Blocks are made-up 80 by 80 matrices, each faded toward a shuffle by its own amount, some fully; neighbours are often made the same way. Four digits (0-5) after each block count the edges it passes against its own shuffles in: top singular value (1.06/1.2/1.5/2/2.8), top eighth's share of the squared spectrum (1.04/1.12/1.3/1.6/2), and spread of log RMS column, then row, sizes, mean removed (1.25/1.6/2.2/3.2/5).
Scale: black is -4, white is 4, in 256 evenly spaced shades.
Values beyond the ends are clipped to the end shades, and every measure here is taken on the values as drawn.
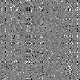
4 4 3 2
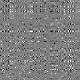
5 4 3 3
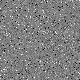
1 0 0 0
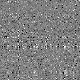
4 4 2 2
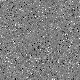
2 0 0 0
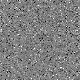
3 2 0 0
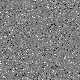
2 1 0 0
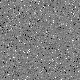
0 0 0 0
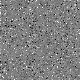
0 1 1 0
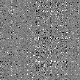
2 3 3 2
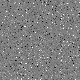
0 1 0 0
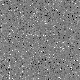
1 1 1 0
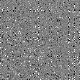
2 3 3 2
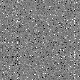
2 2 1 1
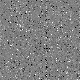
2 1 1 0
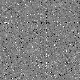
2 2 1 1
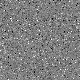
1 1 0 1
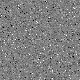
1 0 0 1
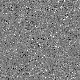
0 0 0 1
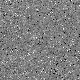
0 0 0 0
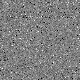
0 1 0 2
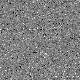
1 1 0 1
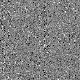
1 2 2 0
